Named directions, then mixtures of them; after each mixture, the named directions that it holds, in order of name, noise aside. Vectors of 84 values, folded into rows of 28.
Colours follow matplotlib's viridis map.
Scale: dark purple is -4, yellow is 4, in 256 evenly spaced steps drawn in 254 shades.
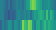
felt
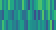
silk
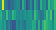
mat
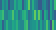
silk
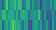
felt, mat, silk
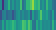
felt, mat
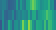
felt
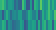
mat, silk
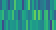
silk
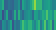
felt, mat, silk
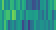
felt, mat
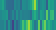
felt, mat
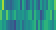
mat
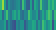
mat, silk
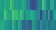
felt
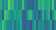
felt, silk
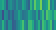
felt, mat, silk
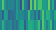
felt, mat, silk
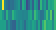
mat
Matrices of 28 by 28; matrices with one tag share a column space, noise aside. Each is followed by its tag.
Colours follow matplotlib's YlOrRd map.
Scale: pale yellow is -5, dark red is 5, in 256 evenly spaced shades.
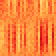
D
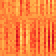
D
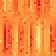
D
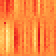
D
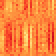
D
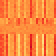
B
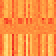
B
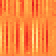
D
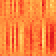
D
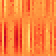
D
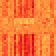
B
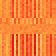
B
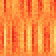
D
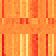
B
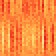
D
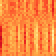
D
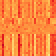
B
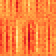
D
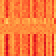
B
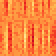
D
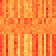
B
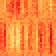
D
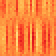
D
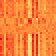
B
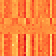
B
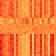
B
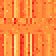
B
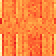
B
